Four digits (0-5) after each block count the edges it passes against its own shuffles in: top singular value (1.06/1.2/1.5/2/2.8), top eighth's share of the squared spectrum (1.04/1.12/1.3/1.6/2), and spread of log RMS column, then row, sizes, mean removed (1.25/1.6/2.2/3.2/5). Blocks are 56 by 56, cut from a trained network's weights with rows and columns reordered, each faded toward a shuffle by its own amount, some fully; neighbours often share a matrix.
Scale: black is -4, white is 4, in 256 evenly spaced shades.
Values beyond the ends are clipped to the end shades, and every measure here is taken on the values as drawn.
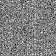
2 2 0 2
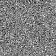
0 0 0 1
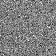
0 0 0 0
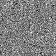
0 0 0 0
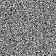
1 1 0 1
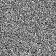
0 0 0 0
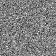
0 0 0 0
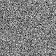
0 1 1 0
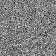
0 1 0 0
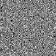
2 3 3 0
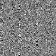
2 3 3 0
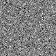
1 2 2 0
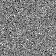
0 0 0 0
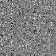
2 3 2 0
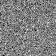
0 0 1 0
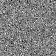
0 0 1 0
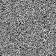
2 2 1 0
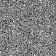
1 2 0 2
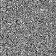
1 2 1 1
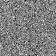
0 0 0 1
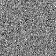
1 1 1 0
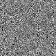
2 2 2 0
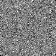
2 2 2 0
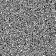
0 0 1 0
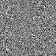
1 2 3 0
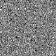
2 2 2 1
